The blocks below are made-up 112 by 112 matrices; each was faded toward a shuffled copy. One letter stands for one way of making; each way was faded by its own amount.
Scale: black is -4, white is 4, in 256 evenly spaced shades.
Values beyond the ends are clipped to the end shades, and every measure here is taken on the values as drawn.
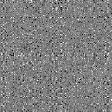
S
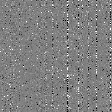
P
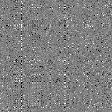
S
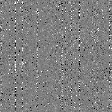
P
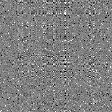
S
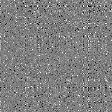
S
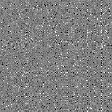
S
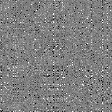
S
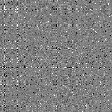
S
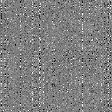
P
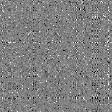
S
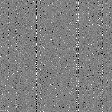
P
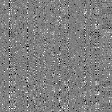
P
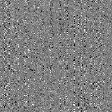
P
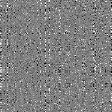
P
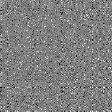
S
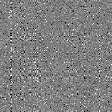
S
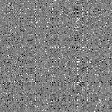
S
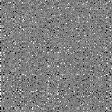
S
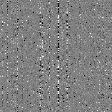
P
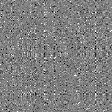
S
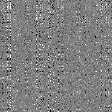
P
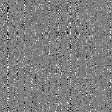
P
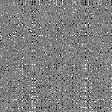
S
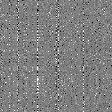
P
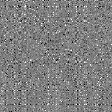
S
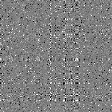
S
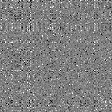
S
